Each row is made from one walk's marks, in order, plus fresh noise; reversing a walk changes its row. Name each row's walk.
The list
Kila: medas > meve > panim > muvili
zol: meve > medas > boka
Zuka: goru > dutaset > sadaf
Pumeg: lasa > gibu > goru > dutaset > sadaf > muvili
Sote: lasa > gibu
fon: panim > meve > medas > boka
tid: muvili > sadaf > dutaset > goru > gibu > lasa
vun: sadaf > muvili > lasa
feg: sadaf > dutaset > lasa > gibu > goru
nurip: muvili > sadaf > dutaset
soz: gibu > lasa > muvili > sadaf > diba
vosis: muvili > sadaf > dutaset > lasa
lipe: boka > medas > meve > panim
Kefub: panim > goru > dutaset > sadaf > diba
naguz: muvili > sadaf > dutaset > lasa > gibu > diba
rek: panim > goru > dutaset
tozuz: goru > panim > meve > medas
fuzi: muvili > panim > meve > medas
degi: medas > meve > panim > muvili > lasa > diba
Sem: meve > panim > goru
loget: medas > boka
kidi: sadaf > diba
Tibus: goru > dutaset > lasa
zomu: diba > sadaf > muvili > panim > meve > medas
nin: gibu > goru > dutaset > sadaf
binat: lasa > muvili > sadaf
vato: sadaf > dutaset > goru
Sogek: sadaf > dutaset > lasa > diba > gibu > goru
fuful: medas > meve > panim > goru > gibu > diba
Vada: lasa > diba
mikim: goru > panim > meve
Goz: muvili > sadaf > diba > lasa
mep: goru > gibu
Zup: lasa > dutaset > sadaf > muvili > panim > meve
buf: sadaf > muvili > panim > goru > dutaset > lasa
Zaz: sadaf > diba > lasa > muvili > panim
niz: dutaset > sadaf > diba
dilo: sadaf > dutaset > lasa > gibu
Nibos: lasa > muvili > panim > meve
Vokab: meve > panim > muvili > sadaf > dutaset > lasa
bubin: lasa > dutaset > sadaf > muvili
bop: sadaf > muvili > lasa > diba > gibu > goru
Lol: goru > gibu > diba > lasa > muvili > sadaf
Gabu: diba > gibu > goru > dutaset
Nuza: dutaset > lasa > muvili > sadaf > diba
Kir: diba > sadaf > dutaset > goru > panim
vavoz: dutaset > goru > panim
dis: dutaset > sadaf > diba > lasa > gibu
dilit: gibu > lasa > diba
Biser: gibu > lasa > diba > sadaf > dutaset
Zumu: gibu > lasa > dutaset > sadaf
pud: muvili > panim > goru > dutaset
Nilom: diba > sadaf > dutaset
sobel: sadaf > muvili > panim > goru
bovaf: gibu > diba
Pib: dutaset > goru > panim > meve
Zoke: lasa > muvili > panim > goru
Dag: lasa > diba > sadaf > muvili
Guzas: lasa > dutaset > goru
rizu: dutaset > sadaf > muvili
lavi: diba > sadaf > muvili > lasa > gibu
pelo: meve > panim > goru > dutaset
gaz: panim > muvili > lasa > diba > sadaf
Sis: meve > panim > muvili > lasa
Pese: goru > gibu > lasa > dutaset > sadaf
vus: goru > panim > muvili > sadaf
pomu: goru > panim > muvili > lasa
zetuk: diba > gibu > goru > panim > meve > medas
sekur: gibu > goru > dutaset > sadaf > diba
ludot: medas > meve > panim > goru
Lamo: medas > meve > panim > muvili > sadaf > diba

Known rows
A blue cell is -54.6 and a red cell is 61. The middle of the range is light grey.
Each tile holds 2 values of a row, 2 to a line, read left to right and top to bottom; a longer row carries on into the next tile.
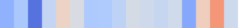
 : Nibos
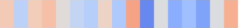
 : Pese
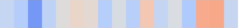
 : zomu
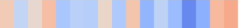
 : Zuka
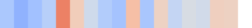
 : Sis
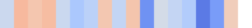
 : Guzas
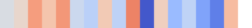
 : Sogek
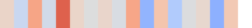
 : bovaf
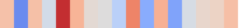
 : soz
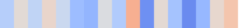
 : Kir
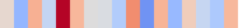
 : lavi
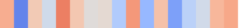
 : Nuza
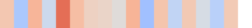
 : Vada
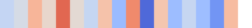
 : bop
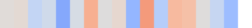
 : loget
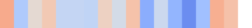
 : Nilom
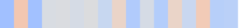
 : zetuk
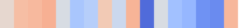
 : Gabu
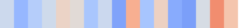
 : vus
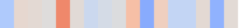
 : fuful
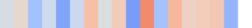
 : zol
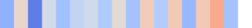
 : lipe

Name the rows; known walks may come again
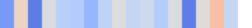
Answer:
mikim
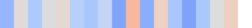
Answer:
sobel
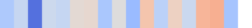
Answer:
fuzi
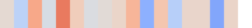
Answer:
bovaf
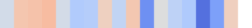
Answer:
Guzas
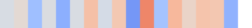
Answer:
zol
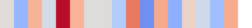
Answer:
lavi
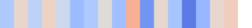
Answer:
Kir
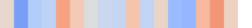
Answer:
Lamo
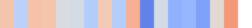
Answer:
Pese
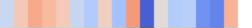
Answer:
feg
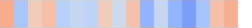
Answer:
Nilom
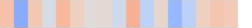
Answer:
kidi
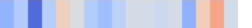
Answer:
Nibos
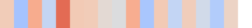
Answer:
Vada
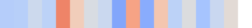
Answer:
pomu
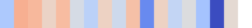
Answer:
mep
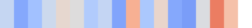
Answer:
vus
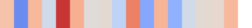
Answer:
soz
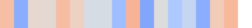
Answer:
vosis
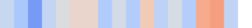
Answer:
zomu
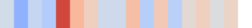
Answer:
degi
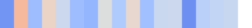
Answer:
Sem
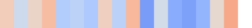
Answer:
nin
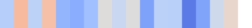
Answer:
pelo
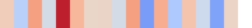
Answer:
dilit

